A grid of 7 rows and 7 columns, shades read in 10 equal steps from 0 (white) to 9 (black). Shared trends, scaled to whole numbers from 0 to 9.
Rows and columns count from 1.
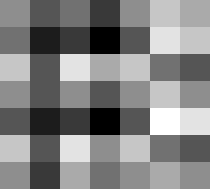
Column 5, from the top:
4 6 2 4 6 2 4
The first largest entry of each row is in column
4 4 2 2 4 2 2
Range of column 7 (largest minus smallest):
5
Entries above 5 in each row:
2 4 2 2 5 2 1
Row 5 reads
6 8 7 9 6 0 1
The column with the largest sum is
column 2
